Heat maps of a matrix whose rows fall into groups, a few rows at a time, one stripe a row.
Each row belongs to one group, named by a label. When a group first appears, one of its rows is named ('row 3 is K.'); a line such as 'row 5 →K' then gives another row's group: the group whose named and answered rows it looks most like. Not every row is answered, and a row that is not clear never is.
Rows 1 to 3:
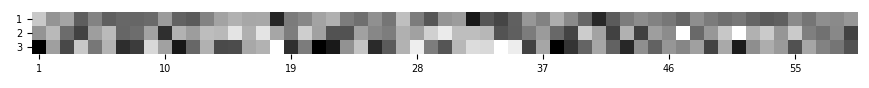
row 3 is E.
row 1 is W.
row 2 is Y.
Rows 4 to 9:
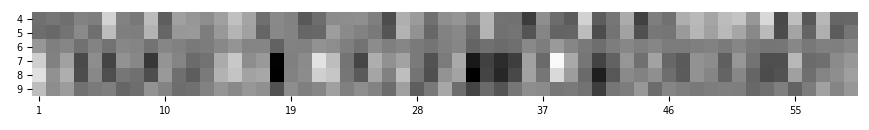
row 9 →W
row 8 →W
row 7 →W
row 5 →Y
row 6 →W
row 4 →Y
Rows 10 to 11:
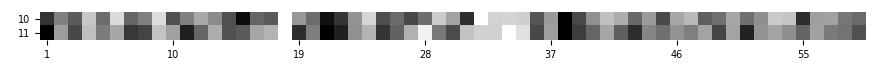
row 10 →E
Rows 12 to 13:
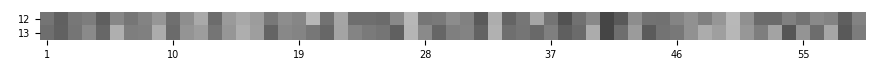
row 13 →Y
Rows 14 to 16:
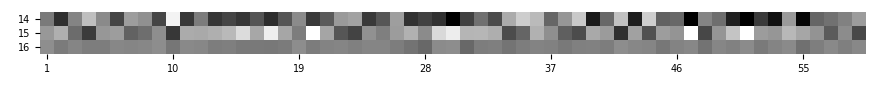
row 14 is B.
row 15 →Y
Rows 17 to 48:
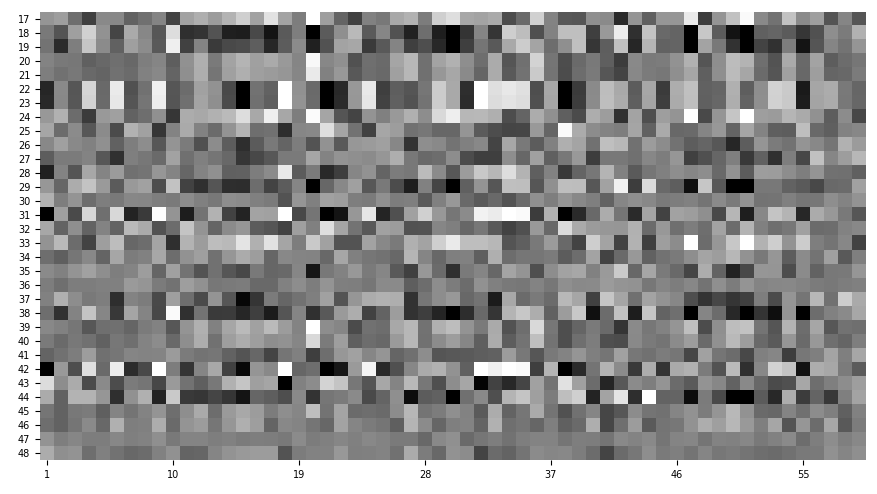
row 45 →Y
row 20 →Y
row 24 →Y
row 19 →B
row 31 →E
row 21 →Y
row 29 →B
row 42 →E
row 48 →W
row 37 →B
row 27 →B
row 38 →B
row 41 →B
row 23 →E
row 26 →B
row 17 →Y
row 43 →W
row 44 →B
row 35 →B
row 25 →W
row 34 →Y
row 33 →Y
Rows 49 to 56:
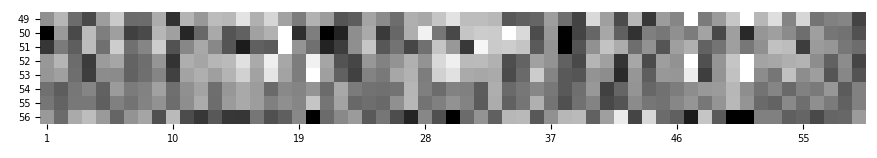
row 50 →E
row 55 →Y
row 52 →Y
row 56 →B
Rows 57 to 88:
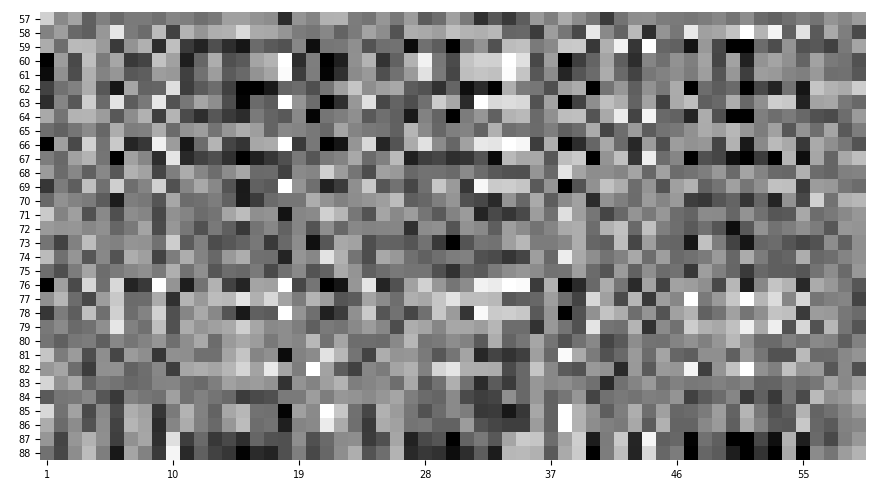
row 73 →B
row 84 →B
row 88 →B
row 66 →E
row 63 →E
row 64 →B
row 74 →W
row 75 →B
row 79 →Y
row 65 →Y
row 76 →E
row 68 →W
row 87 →B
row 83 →W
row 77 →Y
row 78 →E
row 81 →W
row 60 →E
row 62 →B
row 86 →W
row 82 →Y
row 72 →B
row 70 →B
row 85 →W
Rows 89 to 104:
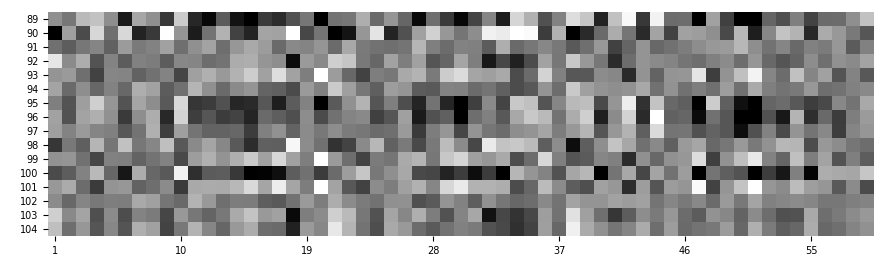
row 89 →B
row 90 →E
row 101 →Y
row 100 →B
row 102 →W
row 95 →B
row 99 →Y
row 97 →B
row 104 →W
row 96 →B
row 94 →W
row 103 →W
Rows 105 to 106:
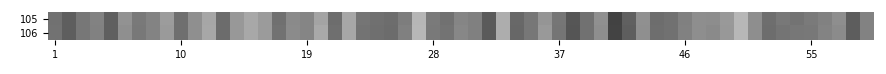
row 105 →Y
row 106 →Y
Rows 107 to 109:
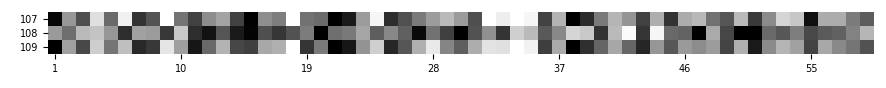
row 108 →B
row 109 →E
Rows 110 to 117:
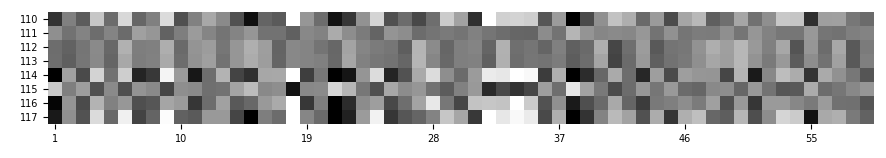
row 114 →E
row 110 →E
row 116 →E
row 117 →E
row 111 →W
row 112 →Y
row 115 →W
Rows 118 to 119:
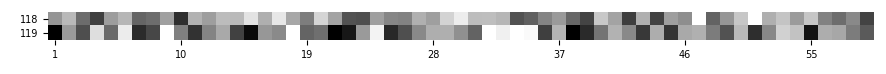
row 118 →Y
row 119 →E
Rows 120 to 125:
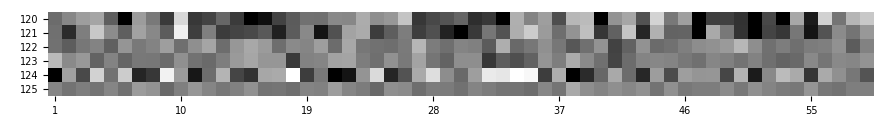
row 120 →B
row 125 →W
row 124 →E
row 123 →W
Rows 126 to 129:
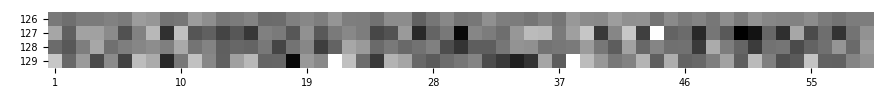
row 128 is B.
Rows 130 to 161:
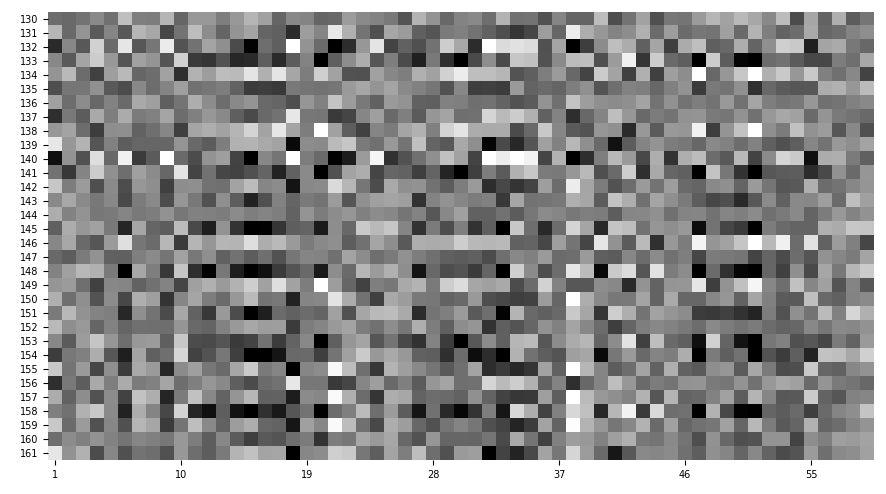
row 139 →W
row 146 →Y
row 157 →W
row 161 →W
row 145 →B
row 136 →W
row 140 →E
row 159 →W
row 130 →Y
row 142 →W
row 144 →W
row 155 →W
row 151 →B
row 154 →B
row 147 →B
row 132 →E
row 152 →W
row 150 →W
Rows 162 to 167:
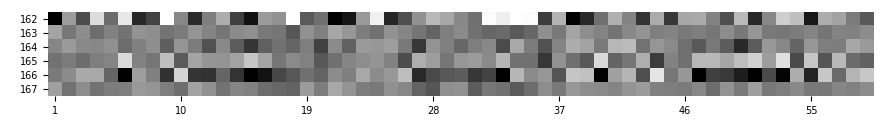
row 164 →B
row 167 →W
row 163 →W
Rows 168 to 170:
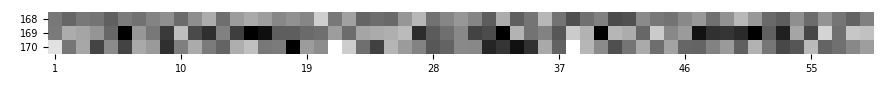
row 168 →Y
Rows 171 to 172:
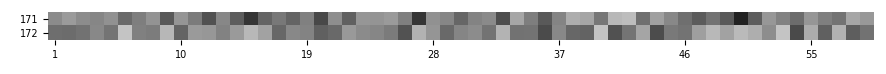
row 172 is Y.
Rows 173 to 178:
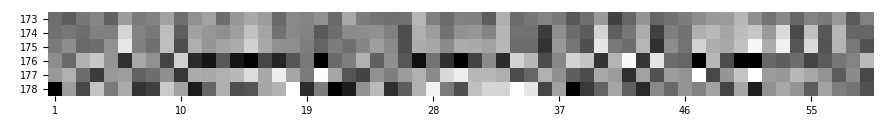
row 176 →B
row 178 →E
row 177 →Y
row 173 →Y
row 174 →Y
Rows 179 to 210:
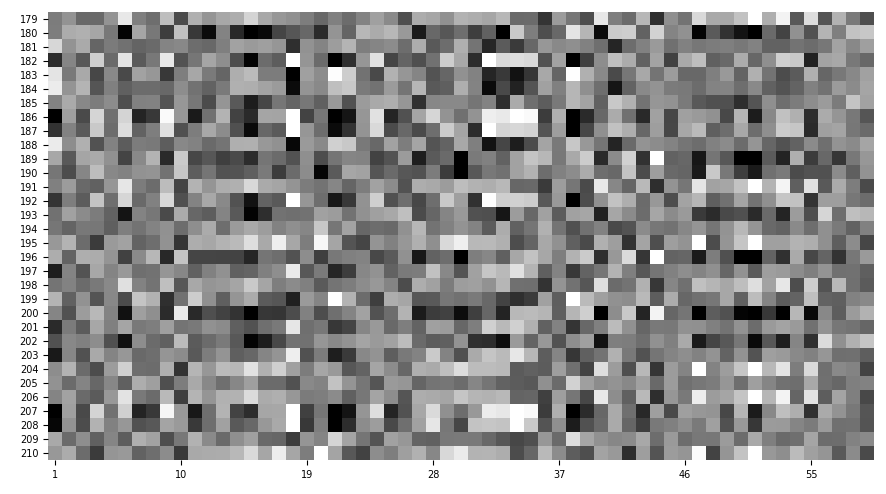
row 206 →Y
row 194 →Y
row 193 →B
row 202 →B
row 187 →E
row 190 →B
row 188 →W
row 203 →E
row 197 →E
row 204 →Y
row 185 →B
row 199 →W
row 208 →E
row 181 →W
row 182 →E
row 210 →Y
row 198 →Y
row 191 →Y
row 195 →Y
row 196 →B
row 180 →B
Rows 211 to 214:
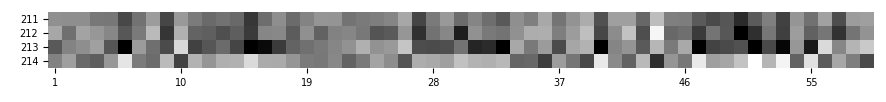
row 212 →B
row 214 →Y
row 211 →B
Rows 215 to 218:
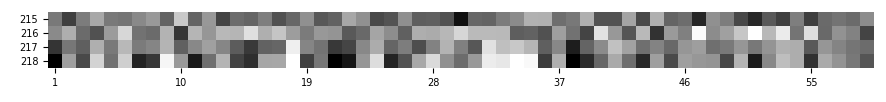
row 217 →E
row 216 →Y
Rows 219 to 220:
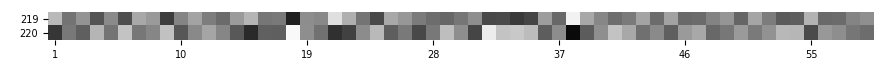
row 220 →E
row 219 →W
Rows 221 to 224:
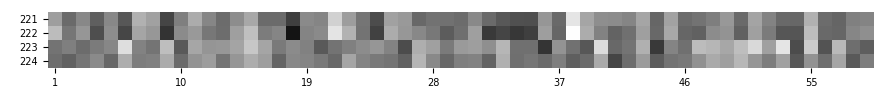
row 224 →Y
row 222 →W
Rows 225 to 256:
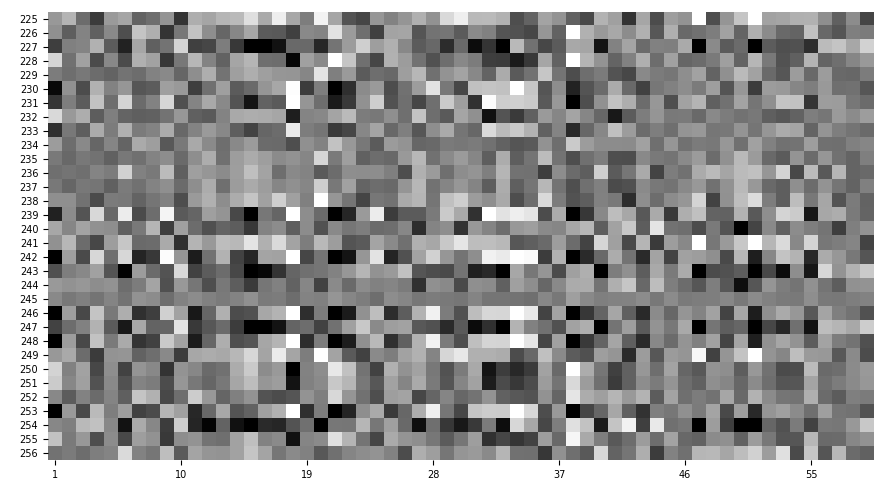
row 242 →E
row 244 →B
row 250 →W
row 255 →W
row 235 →Y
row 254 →B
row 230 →E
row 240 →B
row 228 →W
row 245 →W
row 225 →Y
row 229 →Y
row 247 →B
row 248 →E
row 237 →Y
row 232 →W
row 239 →E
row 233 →E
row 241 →Y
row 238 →Y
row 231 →E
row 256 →Y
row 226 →W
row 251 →W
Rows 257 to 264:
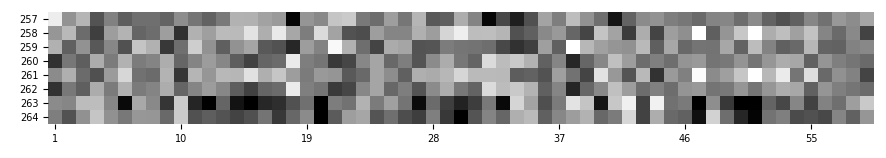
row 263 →B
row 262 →E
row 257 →W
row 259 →W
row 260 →E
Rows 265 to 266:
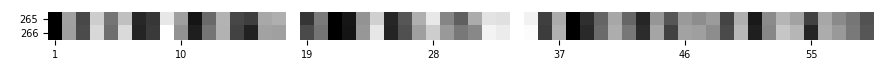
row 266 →E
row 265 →E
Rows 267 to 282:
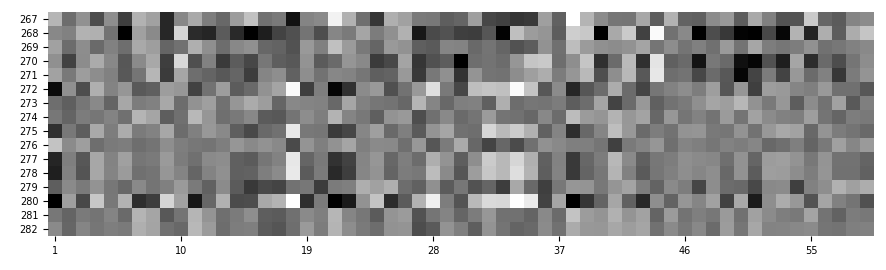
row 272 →E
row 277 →E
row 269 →W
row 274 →W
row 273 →Y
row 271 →B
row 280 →E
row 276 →W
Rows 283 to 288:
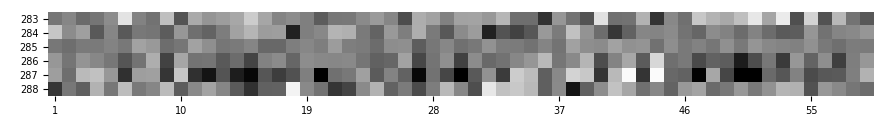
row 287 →B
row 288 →E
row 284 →W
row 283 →Y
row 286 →B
